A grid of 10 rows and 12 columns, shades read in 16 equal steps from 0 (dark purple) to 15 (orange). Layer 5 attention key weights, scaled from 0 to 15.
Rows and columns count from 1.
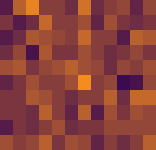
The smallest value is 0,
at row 6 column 10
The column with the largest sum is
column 7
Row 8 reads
5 5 4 10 6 3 10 2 8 5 8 7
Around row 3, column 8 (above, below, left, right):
3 6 11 6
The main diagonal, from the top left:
2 2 9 9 8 8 6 2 7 4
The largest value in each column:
8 10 14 11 8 10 15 7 10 7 11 11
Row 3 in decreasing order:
11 10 9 9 8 7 6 6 6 4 2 2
